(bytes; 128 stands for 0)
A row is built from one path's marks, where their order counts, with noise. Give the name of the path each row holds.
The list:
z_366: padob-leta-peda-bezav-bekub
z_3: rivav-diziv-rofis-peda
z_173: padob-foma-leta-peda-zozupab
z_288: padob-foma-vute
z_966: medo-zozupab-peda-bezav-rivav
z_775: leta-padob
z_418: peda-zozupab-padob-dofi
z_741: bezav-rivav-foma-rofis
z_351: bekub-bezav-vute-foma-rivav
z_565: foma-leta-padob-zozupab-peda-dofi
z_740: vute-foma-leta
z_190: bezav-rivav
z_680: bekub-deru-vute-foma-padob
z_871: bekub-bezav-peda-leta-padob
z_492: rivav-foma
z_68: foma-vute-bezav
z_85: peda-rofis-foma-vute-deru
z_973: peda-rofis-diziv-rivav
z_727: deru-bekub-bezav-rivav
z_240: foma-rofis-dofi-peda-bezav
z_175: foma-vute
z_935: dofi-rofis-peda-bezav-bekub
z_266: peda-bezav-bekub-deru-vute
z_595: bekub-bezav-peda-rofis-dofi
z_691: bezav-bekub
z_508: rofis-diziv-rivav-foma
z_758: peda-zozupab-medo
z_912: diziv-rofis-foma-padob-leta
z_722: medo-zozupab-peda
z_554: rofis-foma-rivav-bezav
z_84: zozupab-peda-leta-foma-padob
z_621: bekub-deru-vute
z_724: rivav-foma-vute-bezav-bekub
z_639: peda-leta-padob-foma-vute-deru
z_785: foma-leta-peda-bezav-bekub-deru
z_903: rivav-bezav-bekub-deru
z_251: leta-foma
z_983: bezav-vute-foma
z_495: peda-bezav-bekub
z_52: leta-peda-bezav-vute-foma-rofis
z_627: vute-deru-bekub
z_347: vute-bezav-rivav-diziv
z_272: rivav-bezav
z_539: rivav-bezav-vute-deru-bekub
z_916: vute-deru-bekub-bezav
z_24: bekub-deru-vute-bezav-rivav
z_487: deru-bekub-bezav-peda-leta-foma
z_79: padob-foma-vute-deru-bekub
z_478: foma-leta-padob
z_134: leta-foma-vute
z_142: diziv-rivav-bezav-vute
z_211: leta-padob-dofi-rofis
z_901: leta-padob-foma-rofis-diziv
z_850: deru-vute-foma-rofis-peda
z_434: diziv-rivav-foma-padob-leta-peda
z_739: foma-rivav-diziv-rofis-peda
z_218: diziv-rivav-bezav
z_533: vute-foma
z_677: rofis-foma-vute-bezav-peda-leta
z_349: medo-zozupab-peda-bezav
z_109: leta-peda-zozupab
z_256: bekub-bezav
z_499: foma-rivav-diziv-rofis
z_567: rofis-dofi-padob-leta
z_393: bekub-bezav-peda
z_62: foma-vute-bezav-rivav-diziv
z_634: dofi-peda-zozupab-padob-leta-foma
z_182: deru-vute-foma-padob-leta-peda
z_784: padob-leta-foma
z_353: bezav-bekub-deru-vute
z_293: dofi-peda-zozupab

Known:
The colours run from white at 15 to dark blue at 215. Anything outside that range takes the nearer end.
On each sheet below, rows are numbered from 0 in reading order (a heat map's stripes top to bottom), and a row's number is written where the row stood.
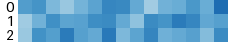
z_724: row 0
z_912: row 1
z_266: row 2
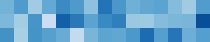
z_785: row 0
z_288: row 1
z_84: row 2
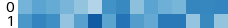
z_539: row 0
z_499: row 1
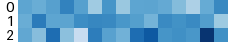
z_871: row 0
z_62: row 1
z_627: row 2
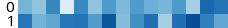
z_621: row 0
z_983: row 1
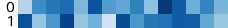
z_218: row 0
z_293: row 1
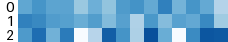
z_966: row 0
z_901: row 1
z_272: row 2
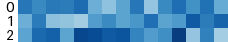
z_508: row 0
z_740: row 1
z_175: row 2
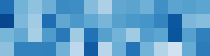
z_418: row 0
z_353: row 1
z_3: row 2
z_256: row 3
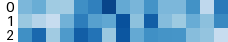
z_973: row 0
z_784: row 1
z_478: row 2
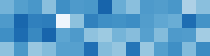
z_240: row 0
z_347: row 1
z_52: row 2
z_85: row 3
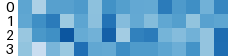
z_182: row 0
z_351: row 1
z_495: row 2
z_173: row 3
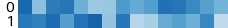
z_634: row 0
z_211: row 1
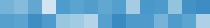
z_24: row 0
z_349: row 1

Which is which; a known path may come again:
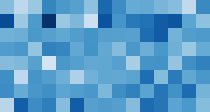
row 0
z_366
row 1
z_293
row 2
z_434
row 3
z_639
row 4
z_24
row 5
z_84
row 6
z_741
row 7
z_142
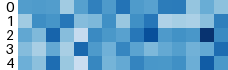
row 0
z_739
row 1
z_393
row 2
z_627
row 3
z_79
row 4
z_916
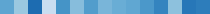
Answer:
z_680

